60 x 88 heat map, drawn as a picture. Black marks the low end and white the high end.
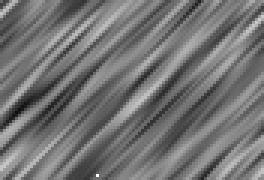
Lone odd cells: 1, higher than its neighbours. Grain: diagonal, up to the right. Odd rows or columns: none. Histogram: bell-shaped. Slope: none.
